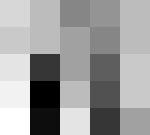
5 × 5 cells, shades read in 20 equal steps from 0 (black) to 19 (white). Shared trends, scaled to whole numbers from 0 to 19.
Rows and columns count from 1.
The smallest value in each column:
15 0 10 4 12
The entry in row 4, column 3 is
14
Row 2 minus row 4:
-3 14 -2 4 -1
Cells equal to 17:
2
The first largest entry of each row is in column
1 1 1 1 1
